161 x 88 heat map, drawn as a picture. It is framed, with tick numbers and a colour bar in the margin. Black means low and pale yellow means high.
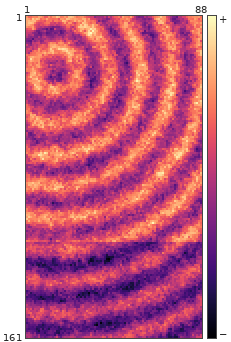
Concentric rings centre on the top left. The top part is higher, up to a seam about 70% of the way down. The halves do not mirror each other.
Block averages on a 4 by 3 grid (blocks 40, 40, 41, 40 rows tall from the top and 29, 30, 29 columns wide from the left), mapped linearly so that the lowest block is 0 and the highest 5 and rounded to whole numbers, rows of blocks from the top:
544
445
434
001
